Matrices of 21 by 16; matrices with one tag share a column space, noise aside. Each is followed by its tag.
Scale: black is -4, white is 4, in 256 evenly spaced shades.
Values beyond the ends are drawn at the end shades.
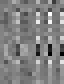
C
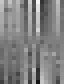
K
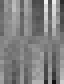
K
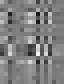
C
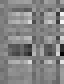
C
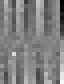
K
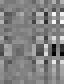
C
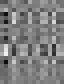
C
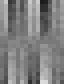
K
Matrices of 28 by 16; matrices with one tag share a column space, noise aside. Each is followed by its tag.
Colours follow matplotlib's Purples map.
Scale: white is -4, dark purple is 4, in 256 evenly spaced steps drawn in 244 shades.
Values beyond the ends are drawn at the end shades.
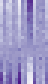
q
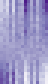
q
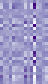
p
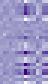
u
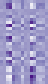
p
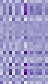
u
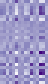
u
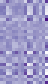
u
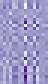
p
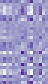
u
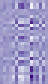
p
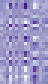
p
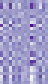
p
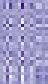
p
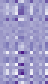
u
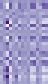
p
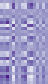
p
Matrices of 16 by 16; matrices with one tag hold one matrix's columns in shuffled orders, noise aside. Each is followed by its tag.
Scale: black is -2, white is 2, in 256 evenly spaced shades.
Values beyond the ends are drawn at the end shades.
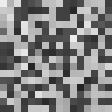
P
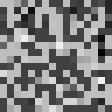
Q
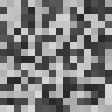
P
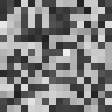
Q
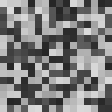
P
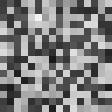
P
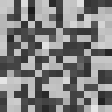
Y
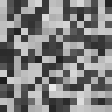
P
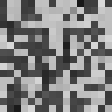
Y
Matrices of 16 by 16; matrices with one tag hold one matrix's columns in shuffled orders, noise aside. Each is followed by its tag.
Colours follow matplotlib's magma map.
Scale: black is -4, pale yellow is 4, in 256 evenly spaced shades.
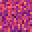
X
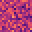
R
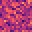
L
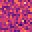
L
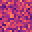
R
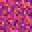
L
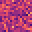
X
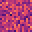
X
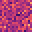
X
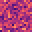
R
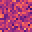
R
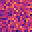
X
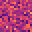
X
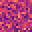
R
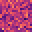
R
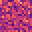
L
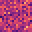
X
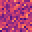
R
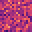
X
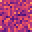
X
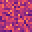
X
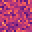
L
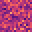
R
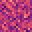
R
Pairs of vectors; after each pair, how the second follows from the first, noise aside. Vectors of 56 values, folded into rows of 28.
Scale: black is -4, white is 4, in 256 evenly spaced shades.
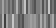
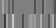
partly zeroed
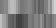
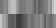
copied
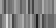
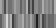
copied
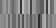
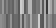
sign-scrambled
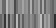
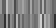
copied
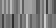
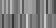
copied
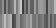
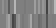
partly zeroed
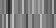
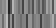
sign-scrambled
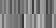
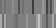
partly zeroed
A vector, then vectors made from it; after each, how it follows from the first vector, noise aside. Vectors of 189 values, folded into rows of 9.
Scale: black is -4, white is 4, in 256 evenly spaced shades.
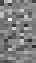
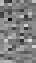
negated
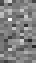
copied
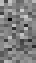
sign-scrambled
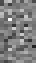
copied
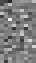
sign-scrambled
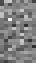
copied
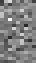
copied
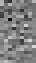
negated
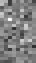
sign-scrambled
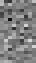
negated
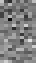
negated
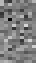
negated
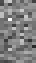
copied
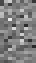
copied
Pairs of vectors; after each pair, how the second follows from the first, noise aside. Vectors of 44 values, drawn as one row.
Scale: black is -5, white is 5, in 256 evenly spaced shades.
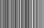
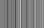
partly zeroed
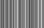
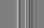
partly zeroed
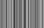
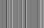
partly zeroed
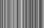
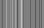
partly zeroed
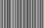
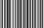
scaled up
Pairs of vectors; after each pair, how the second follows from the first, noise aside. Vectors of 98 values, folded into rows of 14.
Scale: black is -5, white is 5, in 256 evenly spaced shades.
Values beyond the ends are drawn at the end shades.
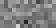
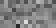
negated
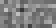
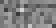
negated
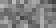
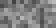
negated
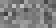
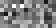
scaled up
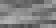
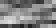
scaled up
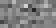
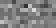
negated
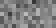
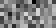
scaled up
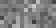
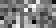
scaled up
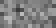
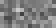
negated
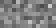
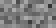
negated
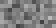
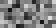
scaled up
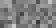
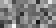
scaled up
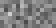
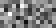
scaled up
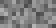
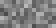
negated
